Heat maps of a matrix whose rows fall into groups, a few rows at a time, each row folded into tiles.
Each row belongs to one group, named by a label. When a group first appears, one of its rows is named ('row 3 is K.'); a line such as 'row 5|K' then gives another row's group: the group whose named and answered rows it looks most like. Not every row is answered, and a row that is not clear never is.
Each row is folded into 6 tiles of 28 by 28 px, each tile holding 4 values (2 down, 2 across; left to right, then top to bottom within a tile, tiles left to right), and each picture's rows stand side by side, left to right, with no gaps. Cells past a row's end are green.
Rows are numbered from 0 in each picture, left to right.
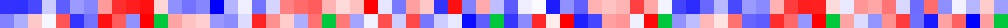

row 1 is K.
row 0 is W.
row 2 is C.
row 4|W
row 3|W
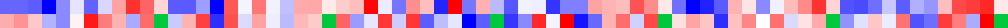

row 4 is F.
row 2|C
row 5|W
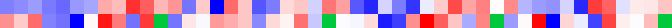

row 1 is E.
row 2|K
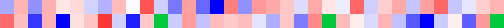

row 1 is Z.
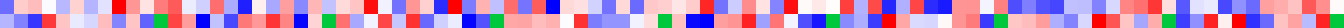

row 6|K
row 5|E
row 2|C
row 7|W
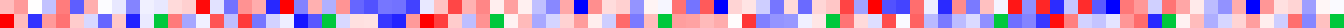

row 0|Z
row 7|Z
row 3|Z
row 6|E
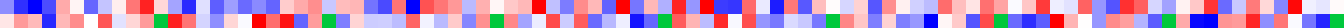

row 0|F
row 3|C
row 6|E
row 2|Z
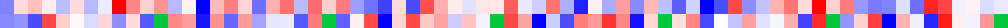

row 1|Z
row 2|F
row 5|F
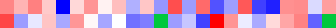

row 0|C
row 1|E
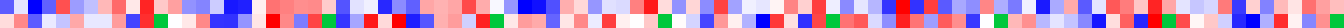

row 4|W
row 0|Z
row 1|K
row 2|W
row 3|F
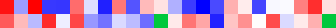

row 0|C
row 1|F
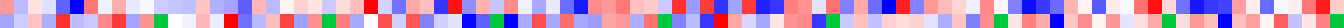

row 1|W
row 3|W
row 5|Z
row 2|C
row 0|W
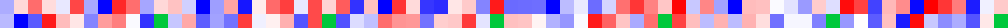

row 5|Z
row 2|E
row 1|Z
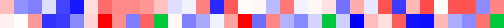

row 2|W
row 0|K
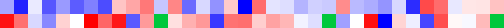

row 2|F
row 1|F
